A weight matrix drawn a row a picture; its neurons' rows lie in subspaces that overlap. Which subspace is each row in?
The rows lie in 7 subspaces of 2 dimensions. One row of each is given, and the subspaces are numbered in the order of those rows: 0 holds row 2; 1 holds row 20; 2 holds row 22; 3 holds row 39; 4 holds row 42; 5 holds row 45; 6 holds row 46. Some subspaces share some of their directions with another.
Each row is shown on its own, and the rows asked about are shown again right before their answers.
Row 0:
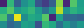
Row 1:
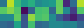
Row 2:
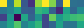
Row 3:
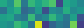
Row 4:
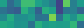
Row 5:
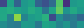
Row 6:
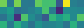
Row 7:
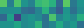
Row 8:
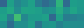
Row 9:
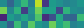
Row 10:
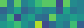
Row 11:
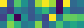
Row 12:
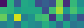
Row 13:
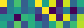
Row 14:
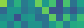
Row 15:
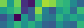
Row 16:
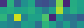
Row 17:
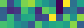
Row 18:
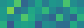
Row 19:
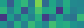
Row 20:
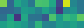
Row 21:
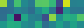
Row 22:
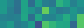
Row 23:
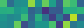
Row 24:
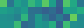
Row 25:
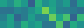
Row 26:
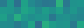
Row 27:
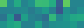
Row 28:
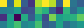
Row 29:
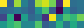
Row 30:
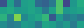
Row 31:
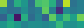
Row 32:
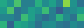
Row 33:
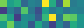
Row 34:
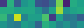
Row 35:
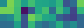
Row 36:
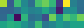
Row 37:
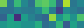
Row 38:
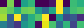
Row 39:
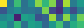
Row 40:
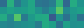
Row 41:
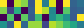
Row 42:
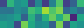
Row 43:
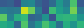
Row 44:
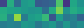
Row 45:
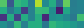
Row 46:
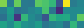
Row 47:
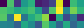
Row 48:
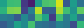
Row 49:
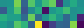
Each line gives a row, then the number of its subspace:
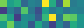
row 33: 5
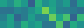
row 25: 4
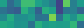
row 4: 0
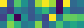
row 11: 6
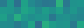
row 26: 2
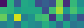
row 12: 3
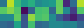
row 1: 1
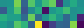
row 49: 2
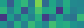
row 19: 5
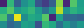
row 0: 6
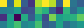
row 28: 0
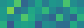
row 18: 6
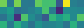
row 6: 6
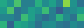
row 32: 6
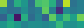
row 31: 2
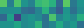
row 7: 1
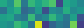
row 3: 2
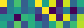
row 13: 3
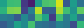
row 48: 0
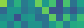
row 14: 3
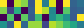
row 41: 5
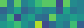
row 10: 2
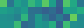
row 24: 4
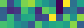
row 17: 0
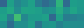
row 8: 6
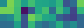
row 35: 1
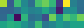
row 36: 1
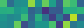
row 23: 4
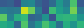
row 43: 1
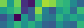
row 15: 0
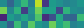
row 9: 5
